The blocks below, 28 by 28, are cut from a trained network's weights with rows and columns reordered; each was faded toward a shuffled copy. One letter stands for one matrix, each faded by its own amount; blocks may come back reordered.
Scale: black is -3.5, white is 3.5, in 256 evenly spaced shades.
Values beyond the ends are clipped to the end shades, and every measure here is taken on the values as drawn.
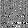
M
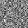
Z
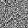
Z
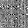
M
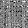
M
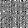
M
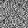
Z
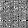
M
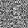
Z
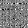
M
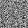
Z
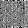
M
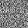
Z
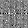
M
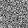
Z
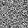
Z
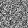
Z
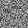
Z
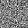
Z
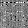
M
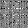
M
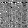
M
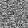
Z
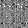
M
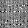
M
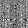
M
